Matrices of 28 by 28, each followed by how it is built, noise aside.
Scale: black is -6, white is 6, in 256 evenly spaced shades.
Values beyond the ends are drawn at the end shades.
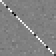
diagonal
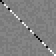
diagonal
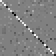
diagonal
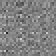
low rank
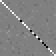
diagonal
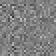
low rank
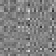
low rank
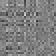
low rank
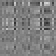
low rank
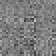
low rank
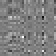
low rank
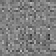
low rank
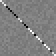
diagonal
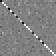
diagonal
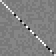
diagonal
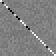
diagonal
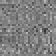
low rank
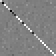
diagonal
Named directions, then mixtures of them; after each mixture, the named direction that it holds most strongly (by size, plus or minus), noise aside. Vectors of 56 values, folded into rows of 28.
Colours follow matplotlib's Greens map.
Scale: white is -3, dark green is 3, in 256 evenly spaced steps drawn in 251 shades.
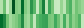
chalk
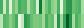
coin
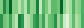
coin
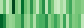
chalk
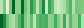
chalk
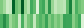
chalk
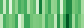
coin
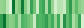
chalk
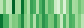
chalk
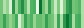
coin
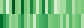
chalk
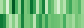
chalk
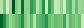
chalk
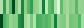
chalk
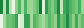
coin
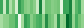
coin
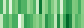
coin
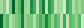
chalk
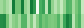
chalk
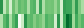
coin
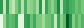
coin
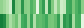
chalk
